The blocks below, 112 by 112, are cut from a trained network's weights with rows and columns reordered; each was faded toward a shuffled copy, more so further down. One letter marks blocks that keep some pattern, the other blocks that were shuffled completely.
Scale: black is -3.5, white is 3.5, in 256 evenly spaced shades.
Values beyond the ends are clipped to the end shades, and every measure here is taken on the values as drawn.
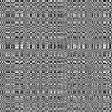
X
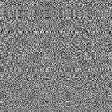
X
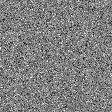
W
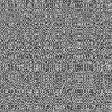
X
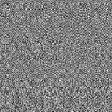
X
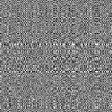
X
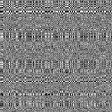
X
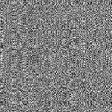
X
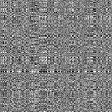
X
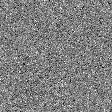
W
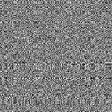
X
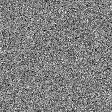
W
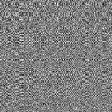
X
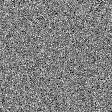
W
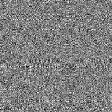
X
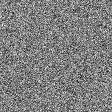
W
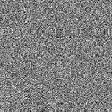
X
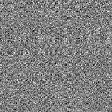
X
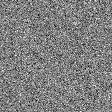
W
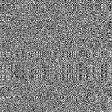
X
